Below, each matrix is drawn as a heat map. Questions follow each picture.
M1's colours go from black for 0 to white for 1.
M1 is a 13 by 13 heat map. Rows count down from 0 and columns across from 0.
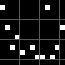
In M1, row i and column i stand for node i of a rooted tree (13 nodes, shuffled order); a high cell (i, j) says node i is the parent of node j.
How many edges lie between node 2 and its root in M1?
3
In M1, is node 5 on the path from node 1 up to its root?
yes
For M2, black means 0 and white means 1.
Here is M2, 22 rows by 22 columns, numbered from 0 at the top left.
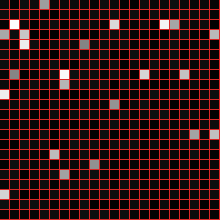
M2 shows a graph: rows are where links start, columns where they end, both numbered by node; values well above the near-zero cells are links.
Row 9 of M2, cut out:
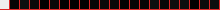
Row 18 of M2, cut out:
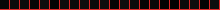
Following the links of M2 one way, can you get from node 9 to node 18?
no
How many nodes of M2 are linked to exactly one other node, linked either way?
5
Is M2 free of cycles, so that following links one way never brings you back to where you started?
no
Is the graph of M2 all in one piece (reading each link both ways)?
no
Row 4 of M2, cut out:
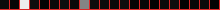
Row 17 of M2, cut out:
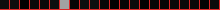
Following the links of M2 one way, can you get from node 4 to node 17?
yes
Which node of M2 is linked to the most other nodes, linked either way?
node 2
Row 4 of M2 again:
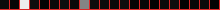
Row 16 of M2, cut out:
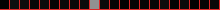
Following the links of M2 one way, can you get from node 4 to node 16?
yes
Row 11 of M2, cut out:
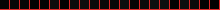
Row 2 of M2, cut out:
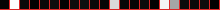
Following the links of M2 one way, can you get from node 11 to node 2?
no
